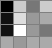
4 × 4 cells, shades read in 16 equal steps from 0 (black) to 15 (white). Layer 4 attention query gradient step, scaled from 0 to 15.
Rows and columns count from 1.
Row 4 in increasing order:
9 10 10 10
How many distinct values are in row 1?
3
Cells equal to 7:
2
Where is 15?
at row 3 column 2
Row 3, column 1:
1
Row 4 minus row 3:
9 -6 1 3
